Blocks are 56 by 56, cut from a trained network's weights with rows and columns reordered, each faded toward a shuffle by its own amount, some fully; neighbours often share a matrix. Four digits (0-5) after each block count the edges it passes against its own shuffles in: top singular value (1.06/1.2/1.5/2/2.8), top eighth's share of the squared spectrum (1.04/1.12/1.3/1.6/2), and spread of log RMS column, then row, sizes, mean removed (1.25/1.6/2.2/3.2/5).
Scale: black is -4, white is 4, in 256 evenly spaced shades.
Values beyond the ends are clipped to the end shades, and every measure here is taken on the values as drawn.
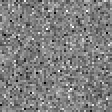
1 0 0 0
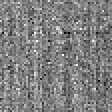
3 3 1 2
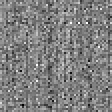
3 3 1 1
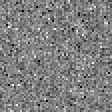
0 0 0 0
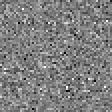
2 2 0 1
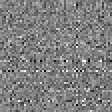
3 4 1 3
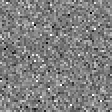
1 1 0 0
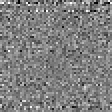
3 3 0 3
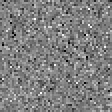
0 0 0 0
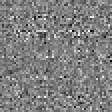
3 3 1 3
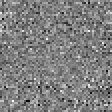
2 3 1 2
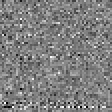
3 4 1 3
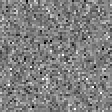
0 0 0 0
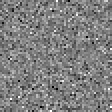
0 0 0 0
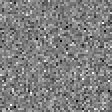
1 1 0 0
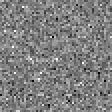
1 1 0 1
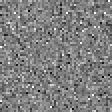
0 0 0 0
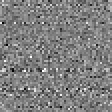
2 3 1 3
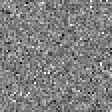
1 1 0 0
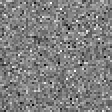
0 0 0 0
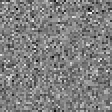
2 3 1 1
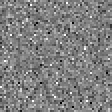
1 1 0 0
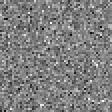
1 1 0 0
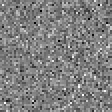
1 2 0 0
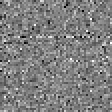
2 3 1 1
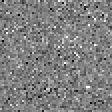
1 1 0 0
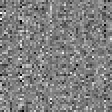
3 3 3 1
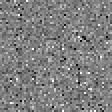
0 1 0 1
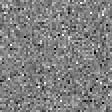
0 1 0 0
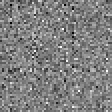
3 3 2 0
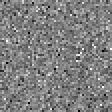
1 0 0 0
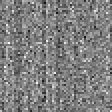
3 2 1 1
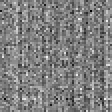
4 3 2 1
